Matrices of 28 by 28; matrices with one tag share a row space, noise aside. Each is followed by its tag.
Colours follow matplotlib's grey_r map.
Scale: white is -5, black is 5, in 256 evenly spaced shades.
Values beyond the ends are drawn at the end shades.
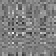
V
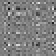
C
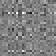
V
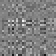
V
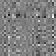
C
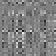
V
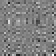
C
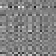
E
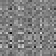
E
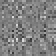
V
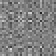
E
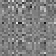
V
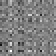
E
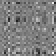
C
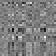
V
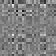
V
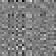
V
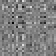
V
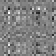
C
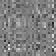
C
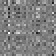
C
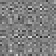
E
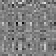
V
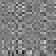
V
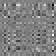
C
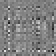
C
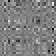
C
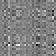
C
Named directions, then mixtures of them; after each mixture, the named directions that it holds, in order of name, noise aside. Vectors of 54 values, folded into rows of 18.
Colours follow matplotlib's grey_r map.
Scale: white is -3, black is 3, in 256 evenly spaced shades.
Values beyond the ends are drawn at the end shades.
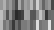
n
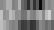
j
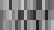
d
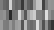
d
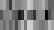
d, j, n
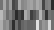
n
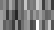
d, n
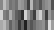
d, j, n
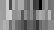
d, j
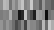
d, n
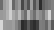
j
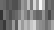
j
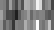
d, j, n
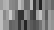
d, j, n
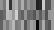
d, n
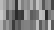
n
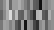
d, j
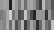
d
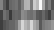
j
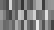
d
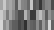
d, j, n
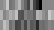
d, j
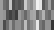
d, j, n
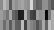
d, n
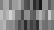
d, j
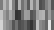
j, n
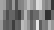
j, n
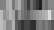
j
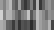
j, n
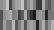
d
